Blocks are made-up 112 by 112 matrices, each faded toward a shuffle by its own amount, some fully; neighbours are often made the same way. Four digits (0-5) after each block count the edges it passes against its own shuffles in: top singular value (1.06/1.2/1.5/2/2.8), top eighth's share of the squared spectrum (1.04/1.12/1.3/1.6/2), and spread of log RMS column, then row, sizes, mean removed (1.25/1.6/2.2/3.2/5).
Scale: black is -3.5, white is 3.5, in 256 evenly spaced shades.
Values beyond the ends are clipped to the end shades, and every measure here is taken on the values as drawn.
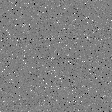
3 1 0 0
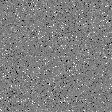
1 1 0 0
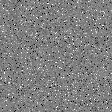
2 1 0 0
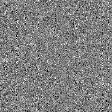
1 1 3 0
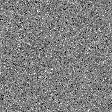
0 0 0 0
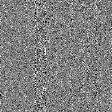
2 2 4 0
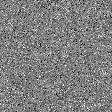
0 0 0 0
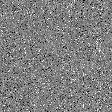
0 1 1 0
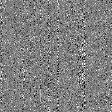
2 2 3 0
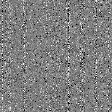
2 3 3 0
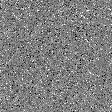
2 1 0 0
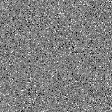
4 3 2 1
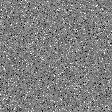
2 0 0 0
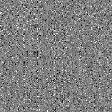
4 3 2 2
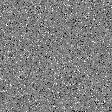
1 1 0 0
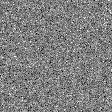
0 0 0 0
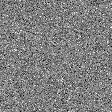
0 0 0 0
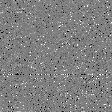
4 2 0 1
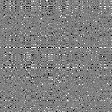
5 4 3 3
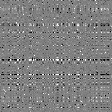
5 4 3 3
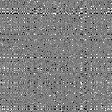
5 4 2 3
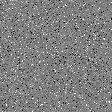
2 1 0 0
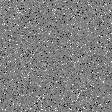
2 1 0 0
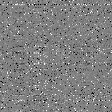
4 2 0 1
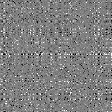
5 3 2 3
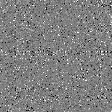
4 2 1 1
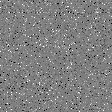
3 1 0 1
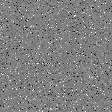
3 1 0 0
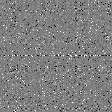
4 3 1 2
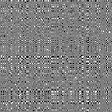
5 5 4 4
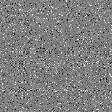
4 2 1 1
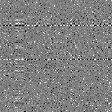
5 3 1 2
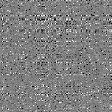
5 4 3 3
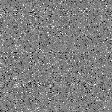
4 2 1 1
